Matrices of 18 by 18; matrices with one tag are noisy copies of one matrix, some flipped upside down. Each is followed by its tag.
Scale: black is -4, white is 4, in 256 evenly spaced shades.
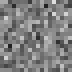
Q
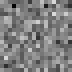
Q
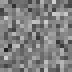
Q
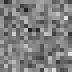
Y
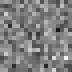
Q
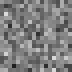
Q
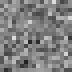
Y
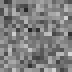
Y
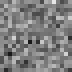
Y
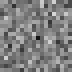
Q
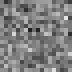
Y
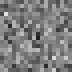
Q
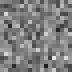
Q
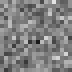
Y
